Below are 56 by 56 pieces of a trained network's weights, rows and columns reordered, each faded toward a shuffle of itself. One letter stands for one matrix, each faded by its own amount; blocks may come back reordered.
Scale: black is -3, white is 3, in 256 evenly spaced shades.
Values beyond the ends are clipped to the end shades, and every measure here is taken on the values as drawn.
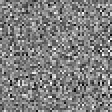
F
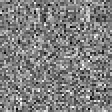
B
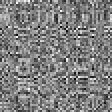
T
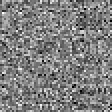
B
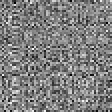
T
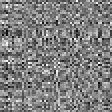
T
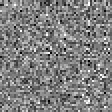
B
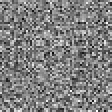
F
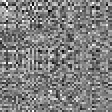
T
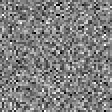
F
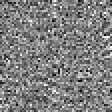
B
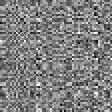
T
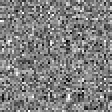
F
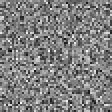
F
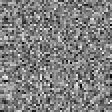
B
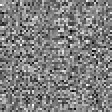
B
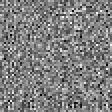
B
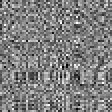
T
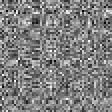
T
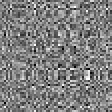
T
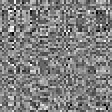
T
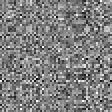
T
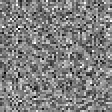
B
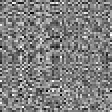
T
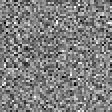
F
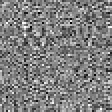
F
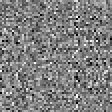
B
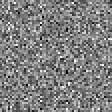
B
